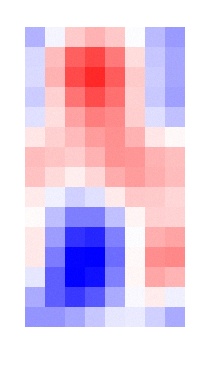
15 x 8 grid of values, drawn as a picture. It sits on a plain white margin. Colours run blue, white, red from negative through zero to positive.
No regular stripes run through it. The bottom middle is the ninth with the lowest average. The middle right is the calmest part. The top middle is the ninth with the highest average. No lone cell stands out from its neighbours.
